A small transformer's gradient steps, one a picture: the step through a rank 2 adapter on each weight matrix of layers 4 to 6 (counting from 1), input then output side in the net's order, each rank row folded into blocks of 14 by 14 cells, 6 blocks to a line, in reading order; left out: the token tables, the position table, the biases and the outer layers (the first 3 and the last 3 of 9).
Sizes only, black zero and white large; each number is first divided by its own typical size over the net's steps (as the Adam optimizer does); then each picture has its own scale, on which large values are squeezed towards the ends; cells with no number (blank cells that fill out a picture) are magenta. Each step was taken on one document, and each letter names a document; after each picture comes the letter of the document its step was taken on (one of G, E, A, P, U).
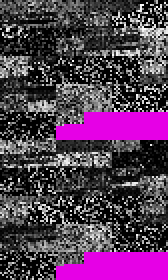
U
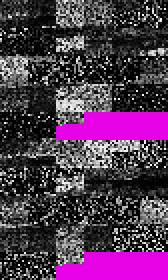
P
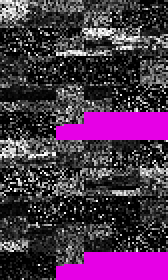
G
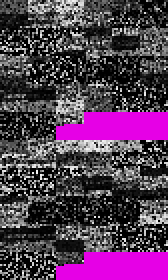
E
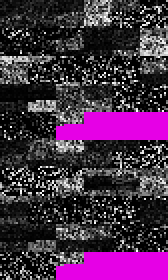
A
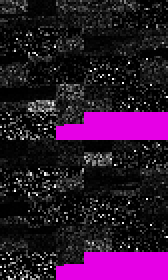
G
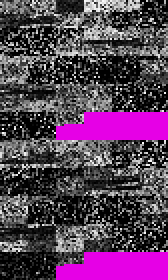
E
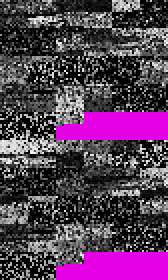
E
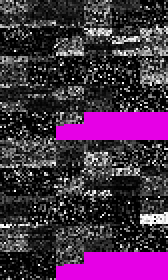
G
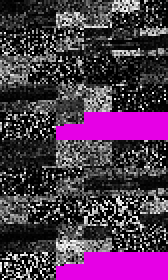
P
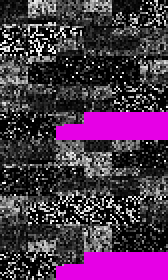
U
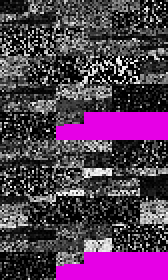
P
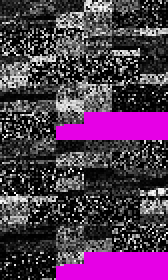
P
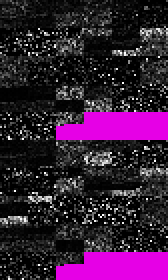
G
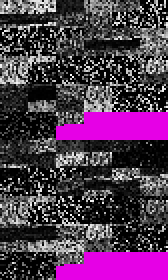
U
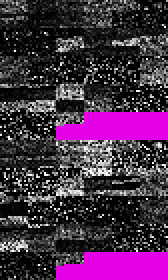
G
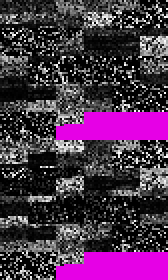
A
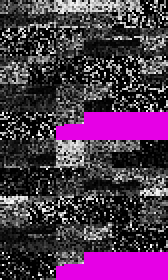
U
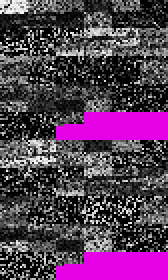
E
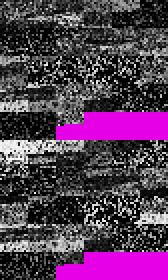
E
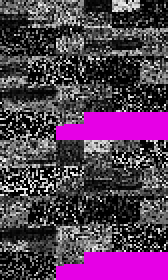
E
